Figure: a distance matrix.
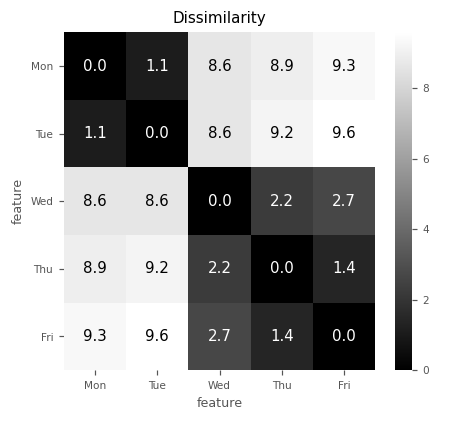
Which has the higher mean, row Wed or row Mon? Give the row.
Mon
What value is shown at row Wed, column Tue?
8.6
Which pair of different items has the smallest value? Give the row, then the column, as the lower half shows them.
Tue, Mon
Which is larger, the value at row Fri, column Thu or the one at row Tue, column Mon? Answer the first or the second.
the first
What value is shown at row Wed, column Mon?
8.6
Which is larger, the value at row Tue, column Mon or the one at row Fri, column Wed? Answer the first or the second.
the second
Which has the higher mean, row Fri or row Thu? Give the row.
Fri
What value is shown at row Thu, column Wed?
2.2
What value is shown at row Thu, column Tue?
9.2
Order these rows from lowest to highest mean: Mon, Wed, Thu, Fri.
Thu, Wed, Fri, Mon
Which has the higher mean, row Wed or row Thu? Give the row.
Wed
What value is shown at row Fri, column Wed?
2.7
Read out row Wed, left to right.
8.6 8.6 0.0 2.2 2.7
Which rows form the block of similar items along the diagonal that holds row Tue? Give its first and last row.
Mon to Tue
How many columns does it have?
5
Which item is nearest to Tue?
Mon
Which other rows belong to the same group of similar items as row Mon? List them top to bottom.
Tue
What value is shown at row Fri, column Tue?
9.6
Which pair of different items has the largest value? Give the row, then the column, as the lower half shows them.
Fri, Tue
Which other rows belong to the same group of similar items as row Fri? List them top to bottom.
Wed, Thu
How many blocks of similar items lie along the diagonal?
2
